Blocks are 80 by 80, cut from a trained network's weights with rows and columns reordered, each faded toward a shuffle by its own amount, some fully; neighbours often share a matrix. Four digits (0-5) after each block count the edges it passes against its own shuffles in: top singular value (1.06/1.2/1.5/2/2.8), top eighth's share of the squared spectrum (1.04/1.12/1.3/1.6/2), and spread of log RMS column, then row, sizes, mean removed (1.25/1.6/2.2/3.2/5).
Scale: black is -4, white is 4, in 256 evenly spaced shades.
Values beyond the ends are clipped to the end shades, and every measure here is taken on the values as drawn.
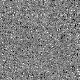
3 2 1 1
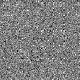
3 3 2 0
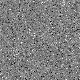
0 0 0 0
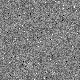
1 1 0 0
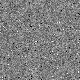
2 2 0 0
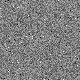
0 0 0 0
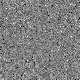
2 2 0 1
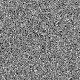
3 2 0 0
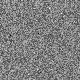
1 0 0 0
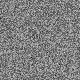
0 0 0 0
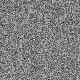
1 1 0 0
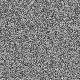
2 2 0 0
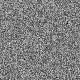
0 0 0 0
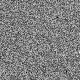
2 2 0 0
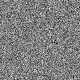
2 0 0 0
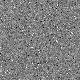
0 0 0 0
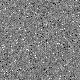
1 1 0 0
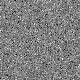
2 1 0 0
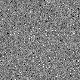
2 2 1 0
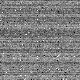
4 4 1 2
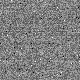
1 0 0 0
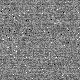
2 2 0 0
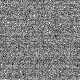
2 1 0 0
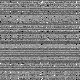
5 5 2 2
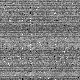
4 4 1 1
